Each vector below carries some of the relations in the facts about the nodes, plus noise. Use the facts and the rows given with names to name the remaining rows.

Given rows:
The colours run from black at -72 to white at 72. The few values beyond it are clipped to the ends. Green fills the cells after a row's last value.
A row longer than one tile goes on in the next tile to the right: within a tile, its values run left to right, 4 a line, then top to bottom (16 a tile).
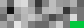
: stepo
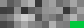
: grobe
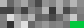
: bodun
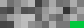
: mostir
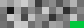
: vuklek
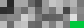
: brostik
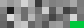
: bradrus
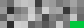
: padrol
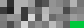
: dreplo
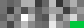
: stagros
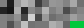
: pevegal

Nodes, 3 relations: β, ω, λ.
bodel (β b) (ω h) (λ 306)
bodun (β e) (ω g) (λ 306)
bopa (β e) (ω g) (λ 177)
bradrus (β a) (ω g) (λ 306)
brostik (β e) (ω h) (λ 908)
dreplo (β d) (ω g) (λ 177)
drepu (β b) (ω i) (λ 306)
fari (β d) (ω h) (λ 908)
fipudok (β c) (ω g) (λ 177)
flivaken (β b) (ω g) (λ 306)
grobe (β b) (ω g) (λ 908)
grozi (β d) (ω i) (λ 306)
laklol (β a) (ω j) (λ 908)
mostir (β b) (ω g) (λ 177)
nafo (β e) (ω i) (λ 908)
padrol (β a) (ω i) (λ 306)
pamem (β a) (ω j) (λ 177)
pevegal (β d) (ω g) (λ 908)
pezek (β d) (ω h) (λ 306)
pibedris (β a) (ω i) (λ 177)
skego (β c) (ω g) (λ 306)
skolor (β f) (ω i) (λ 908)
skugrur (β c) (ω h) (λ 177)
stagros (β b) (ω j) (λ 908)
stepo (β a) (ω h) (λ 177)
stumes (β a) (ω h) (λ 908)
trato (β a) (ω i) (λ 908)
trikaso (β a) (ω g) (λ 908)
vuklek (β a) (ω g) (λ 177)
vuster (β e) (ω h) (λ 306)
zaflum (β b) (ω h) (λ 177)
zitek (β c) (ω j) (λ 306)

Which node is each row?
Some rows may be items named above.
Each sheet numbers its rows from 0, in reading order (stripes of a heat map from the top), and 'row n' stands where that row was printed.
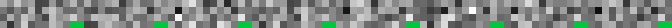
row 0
zitek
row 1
mostir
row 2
pamem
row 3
zitek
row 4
stumes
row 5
skolor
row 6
bradrus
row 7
trikaso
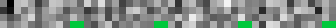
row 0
fari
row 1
fipudok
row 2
vuster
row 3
pibedris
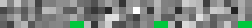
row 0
skego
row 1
skolor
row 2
pibedris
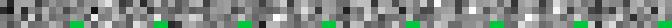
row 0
pevegal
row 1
pamem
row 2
flivaken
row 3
drepu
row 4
trato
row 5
skugrur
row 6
zaflum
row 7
nafo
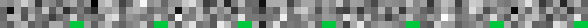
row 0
trikaso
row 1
pezek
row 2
pamem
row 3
grozi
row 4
bopa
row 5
bodel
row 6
laklol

